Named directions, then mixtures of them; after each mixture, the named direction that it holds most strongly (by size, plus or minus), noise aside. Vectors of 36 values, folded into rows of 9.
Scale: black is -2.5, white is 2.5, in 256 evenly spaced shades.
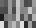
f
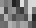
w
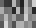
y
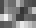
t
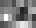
t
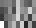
f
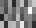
f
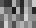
y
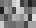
w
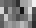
w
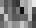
w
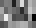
w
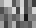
y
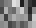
w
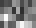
t
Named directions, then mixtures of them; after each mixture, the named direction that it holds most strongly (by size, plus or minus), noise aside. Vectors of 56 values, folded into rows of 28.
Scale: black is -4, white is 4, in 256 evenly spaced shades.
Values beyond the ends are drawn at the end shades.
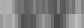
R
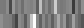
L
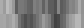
R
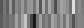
L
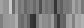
L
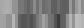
R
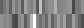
L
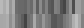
R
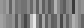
L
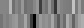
L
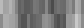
R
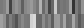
L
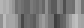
R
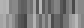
R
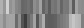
R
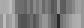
R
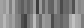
R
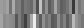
L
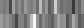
L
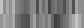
R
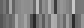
L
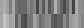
R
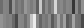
L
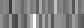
L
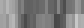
R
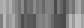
R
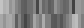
R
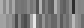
L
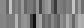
L
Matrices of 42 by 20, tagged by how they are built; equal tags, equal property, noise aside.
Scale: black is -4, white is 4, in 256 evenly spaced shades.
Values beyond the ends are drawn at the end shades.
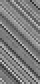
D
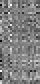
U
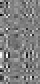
U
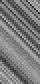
D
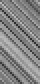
D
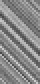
D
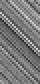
D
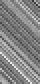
D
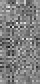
U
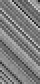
D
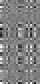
U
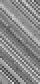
D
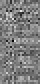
U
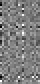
U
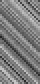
D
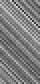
D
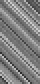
D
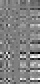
U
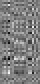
U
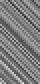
D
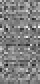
U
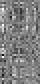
U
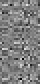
U
